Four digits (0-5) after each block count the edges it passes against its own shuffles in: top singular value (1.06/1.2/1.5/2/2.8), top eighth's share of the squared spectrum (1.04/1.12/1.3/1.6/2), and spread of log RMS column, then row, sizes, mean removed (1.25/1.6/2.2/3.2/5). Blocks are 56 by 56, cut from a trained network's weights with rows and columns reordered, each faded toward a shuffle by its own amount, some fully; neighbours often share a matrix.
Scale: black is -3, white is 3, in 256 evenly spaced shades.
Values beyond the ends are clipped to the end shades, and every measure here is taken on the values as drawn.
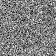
1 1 0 0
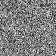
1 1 0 0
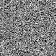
2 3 0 0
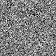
0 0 0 0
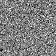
1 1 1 0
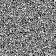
0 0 0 0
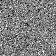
0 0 0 0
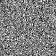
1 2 0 0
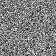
1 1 0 0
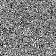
2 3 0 1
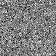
0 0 0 0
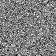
0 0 0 0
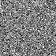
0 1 0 0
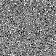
0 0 0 0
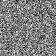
2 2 0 0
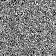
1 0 0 0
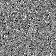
0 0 0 0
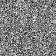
2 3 1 1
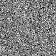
0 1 0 1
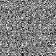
2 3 2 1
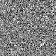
2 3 1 1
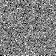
1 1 0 1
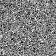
1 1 0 0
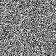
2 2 0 0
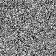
2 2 0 0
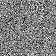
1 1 0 0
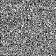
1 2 0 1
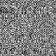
4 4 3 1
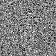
2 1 0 0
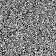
1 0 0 0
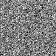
2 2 0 0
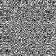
3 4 2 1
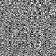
4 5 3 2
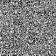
2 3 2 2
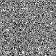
2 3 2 2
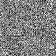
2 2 1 1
